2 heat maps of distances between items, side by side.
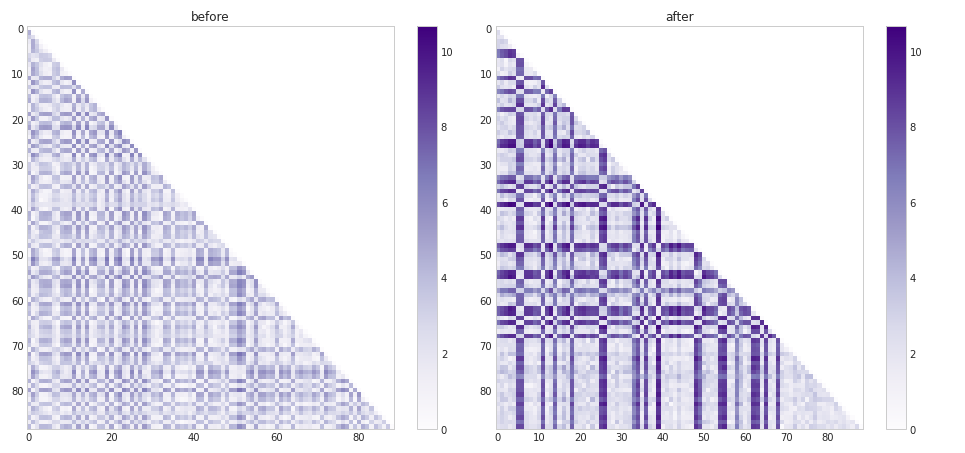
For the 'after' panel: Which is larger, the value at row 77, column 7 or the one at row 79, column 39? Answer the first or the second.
the second
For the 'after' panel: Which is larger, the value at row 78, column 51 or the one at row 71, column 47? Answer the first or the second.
the first
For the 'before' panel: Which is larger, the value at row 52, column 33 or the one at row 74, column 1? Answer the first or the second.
the second
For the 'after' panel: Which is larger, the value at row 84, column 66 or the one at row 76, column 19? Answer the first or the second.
the second
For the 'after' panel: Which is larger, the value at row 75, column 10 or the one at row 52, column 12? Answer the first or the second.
the first
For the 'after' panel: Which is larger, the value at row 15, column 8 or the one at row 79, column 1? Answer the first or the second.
the second
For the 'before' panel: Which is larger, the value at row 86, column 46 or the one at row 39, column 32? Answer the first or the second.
the second
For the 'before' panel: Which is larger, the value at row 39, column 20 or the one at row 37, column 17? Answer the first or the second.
the first
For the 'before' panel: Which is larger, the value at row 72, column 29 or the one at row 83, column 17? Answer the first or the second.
the first
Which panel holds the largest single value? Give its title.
after
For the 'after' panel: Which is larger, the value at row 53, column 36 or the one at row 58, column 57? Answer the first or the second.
the first
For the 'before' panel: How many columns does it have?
89
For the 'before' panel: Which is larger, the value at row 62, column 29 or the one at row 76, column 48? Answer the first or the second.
the second
